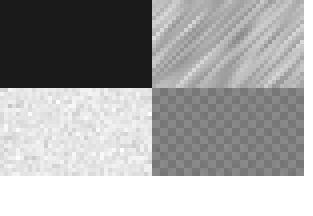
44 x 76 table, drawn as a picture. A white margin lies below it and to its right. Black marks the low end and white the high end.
The table splits into 2 rows of 2 panels. Panel 1,1: very low, flat. Panel 1,2: high, slanting up to the right. Panel 2,1: very high, fine-grained, faint in contrast. Panel 2,2: middling, checkered, faint in contrast.
